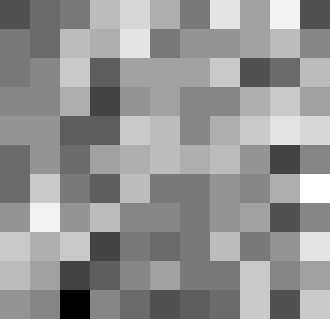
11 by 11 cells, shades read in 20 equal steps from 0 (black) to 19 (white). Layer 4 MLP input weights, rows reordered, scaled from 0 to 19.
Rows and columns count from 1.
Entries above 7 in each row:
9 11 9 10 9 10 10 10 10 9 7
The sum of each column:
112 126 106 101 135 119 108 133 130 123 141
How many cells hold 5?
4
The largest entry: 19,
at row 7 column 11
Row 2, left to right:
9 8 14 13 17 9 11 11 12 14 10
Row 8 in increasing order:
6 9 10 10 10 11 11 11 12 14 18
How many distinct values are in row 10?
7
